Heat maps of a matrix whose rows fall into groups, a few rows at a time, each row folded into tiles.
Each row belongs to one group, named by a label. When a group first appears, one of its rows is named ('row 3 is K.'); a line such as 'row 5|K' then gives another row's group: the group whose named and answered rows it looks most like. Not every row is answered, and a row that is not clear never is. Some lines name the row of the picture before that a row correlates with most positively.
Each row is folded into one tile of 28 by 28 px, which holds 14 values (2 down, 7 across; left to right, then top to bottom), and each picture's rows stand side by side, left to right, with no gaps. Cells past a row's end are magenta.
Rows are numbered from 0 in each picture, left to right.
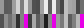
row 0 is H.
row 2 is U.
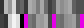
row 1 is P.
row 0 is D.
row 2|P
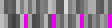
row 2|U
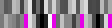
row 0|H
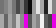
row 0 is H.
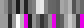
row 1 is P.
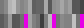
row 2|P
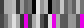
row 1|U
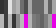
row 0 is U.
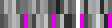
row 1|D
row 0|D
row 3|D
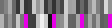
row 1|D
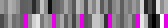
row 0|P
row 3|D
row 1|H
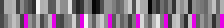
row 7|H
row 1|U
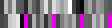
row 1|H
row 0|D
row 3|D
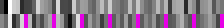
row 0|U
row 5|H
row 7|D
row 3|H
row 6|D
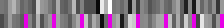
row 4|P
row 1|U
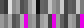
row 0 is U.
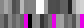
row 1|P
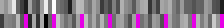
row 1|H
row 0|P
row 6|P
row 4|U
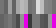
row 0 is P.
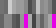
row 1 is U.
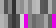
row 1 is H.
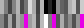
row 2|H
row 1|P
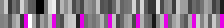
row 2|D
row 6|U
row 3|P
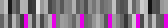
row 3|D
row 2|U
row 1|U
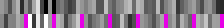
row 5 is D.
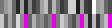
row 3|U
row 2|H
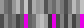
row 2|H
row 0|H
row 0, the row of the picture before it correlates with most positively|1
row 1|D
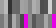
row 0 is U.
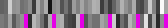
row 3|P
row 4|U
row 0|U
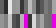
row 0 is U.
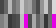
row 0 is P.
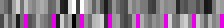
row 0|H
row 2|H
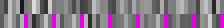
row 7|D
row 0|U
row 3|U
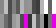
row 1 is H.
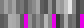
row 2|P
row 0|D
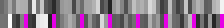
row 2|D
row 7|H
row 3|P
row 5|P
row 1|D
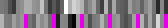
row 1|P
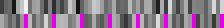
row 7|H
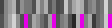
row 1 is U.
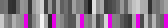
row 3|U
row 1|D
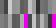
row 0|U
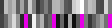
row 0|D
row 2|H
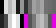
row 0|D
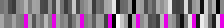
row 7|U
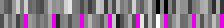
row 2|P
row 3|H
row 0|H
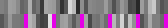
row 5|P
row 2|H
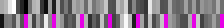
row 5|U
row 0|P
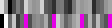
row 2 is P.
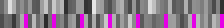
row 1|H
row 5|P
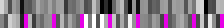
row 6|D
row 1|U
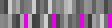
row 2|P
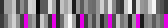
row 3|H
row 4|H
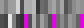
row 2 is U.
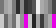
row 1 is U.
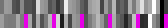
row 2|U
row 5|P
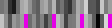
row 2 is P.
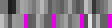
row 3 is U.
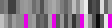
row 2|H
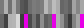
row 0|D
